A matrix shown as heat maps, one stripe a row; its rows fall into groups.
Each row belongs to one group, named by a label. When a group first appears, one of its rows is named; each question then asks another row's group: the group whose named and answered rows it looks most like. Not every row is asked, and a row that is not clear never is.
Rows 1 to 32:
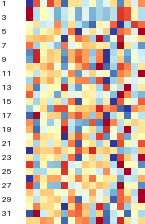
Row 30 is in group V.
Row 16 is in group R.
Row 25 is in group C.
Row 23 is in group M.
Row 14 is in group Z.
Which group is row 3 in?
Z
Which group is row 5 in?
M
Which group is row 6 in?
V
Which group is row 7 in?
Z
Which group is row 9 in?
V
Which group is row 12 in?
V
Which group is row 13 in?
C
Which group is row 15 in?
M
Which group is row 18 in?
C
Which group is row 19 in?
C
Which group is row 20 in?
V
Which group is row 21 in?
M
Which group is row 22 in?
R
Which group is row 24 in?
Z
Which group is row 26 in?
R
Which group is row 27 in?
Z
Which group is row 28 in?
M
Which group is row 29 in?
M
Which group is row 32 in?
V
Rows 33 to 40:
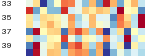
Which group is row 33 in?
C
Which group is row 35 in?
M
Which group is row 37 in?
V
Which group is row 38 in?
C
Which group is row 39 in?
V
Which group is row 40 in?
V
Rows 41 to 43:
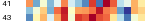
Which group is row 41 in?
C
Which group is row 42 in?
R
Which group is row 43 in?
R
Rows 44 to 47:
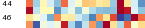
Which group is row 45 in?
Z
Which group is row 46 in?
R
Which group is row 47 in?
C
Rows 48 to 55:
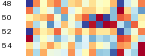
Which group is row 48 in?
R
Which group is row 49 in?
Z
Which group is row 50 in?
V
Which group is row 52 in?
R
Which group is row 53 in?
Z
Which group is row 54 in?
M
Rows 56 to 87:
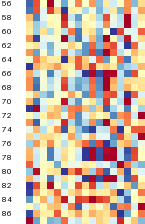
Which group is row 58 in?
C
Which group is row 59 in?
C
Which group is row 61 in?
C
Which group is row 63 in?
C
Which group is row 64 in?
V
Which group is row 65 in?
R
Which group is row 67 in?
C
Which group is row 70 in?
C
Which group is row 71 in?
V
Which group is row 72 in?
M
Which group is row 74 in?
R
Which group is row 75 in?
M
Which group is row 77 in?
C
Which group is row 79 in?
Z
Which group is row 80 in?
V
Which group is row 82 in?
R
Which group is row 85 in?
M
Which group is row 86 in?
R
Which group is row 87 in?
Z
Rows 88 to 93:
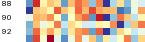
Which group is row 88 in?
V
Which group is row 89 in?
R
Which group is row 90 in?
V
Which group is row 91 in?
R
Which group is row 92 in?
V
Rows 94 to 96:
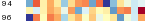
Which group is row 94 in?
V
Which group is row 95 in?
M
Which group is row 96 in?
R
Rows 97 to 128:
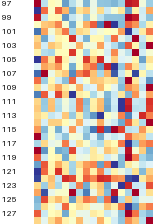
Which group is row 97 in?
Z
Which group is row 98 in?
R
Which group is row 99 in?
Z
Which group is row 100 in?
V
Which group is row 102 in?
C
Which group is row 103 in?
M
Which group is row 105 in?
R
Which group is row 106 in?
V
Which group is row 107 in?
V
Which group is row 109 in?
M
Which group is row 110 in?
R
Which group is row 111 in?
M
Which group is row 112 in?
M
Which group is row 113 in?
R
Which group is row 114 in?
M
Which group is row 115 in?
C
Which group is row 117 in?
R
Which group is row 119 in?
Z
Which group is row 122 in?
R
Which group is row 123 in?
M
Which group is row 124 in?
C
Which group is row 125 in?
V
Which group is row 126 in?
R
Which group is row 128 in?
M
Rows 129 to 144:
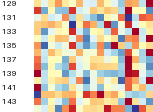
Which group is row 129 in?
M
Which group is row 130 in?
Z
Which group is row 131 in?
R
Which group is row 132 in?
V
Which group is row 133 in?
C
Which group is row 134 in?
M
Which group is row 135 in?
C
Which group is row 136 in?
M
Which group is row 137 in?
Z
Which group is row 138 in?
Z
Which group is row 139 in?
Z
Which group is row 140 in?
M
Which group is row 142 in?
R
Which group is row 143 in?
Z
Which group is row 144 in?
R
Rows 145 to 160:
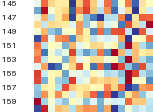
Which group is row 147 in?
R
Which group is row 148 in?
M
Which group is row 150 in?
R
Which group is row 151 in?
Z
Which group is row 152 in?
C
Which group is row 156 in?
Z
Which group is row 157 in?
R
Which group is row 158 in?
V
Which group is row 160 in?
V
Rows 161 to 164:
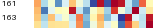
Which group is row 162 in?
C
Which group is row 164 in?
M
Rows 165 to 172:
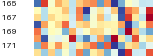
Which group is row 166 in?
M
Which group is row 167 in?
M
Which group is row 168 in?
R
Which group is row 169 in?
Z
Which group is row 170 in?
C
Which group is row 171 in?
V
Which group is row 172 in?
M
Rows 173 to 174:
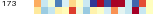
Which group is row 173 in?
C
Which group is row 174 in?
C
